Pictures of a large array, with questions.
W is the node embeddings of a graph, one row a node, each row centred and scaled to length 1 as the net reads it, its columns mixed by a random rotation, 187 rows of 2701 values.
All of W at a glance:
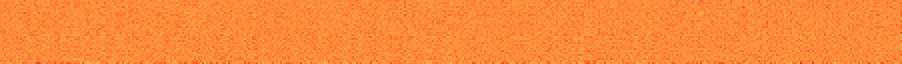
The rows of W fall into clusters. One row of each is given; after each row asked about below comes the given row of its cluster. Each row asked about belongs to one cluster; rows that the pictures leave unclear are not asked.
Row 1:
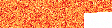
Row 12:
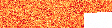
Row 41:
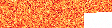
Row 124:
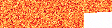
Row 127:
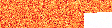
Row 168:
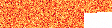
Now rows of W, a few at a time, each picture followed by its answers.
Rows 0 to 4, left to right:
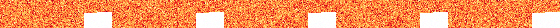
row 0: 41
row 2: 12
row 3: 12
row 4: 168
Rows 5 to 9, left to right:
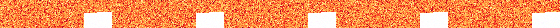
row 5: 124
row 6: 168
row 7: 124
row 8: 1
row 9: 1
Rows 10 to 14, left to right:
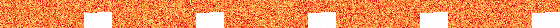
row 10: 168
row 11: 12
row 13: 168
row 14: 124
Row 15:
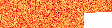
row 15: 41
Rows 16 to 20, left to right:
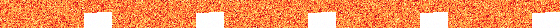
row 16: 12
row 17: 168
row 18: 1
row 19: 1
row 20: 1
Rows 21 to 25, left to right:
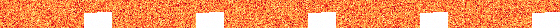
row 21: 12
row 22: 124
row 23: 12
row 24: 124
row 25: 41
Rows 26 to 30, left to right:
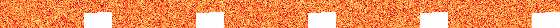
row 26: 12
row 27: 168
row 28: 127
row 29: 41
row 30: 124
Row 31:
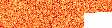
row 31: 41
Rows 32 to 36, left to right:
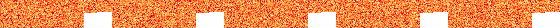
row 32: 124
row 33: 1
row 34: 168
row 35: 127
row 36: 127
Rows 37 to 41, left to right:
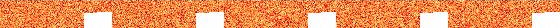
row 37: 1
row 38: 127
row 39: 12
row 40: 127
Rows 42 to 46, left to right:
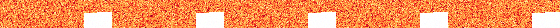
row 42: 124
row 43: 1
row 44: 1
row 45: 1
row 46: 127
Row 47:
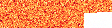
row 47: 124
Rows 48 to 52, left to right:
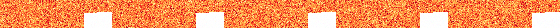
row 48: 168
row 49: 127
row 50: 1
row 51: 12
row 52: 12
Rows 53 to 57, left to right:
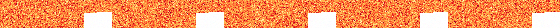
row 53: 124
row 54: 41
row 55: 12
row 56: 127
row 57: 41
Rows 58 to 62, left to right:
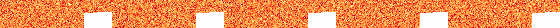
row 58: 1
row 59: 168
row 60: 168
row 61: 124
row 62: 124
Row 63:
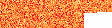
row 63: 127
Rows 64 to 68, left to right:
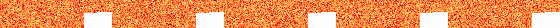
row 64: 12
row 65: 127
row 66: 12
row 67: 124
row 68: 124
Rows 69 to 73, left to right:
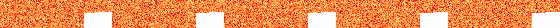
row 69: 168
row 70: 127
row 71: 127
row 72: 1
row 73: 124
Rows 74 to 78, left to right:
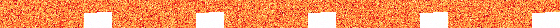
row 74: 124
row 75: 1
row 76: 41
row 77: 127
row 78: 1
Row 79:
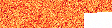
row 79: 1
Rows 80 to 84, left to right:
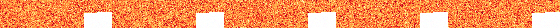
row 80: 12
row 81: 12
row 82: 127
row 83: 124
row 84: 127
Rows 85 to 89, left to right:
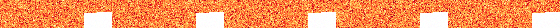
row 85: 41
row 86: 127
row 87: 124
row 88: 41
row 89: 1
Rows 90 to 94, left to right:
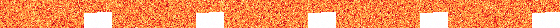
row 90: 12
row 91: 168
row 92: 124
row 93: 124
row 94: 1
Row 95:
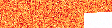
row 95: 41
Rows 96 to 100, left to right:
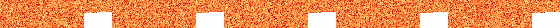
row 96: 127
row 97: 124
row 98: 124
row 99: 124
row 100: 127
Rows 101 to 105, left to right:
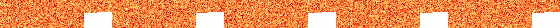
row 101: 168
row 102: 41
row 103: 124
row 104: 41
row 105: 41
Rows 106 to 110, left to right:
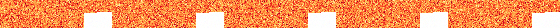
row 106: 124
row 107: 168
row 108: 168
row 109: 168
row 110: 12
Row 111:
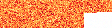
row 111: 12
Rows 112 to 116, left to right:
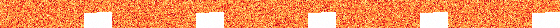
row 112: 168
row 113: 127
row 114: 12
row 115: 168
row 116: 168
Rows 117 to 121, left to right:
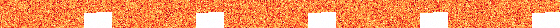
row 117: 41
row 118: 41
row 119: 168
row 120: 12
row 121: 127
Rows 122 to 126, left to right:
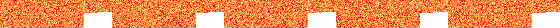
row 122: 124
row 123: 12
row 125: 127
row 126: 124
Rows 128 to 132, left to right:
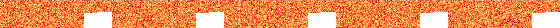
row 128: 168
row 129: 1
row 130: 41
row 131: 168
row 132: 12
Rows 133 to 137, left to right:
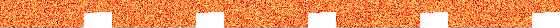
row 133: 124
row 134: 41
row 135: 12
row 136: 127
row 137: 41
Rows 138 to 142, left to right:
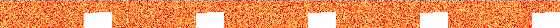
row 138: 124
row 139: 41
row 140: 124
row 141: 168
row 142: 12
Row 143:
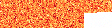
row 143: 168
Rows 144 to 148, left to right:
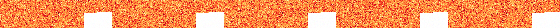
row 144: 41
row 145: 12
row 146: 41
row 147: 127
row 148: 41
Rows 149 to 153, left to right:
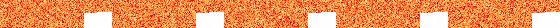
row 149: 168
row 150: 1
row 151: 12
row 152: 168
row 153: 1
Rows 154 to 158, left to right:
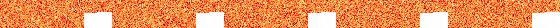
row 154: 12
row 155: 12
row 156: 127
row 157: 124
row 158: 168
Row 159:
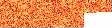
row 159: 41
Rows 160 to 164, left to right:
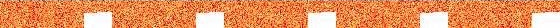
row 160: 127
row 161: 12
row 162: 124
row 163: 1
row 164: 124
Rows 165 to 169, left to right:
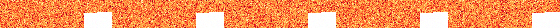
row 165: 127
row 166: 168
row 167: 1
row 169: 41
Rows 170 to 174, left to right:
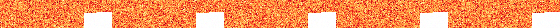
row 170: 41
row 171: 12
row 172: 1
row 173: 41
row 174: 41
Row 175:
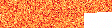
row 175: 41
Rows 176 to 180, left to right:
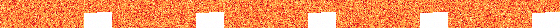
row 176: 124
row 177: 127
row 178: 127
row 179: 41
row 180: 1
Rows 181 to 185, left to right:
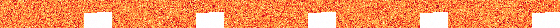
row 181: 124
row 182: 12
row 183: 1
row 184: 12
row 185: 12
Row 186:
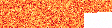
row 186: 12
